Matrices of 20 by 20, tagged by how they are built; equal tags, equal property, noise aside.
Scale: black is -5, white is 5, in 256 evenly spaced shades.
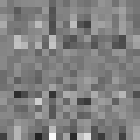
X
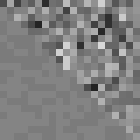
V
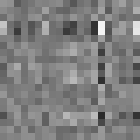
X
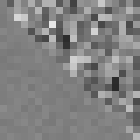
V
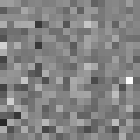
X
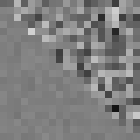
V
